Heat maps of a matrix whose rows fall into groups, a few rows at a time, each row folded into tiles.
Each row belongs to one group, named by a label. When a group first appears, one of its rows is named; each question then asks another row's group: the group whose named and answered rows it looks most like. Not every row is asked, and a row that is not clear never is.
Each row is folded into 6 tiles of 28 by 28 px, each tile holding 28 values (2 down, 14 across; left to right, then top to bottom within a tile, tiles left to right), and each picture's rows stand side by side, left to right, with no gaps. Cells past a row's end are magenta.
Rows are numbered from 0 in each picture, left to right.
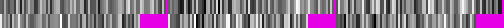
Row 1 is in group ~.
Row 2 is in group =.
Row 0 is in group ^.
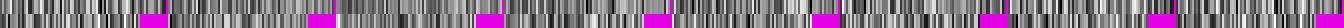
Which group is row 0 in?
=
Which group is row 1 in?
~
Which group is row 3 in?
~
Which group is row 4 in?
~
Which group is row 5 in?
=
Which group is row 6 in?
=
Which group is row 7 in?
=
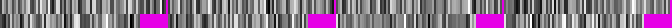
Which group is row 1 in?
=
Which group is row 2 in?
^
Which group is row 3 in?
~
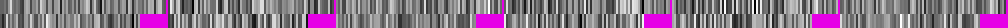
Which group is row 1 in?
=
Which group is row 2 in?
^
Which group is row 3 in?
~
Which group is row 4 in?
~
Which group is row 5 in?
^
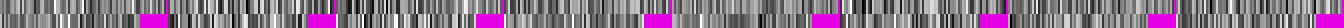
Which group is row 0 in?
^
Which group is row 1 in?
=
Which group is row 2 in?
~
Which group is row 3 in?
^
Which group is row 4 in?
^
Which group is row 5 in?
=
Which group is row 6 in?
~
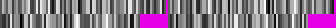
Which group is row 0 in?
=
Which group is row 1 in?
=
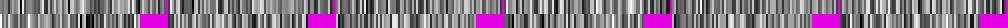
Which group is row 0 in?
^
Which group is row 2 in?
~
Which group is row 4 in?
~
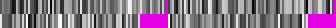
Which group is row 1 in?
^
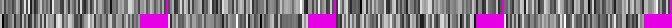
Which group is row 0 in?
~
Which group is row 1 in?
^
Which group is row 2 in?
=
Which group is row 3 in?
^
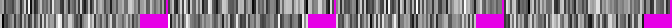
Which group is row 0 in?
~
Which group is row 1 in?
^
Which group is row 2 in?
~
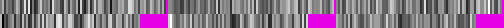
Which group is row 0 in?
~
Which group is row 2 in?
^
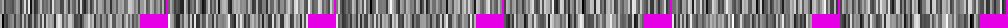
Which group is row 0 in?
~
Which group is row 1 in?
~
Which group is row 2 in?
~
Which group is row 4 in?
^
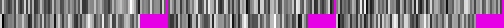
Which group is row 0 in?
~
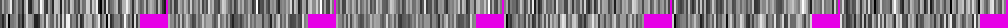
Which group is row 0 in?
=
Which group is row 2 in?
^
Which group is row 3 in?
~
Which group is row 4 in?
~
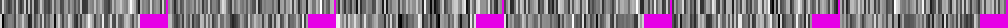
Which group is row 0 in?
~
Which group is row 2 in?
^
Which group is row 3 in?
^
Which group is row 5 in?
^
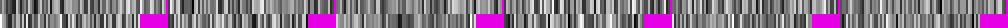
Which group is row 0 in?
~
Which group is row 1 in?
=
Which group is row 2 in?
^
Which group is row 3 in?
=
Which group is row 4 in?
^
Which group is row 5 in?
=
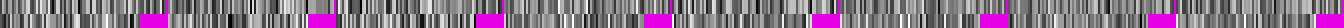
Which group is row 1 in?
~
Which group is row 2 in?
=
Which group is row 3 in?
^
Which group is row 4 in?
^
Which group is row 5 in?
^
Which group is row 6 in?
=
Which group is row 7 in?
^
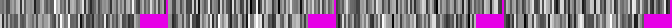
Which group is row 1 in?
~
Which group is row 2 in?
=
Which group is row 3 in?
=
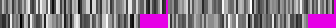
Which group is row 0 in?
=
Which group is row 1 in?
^
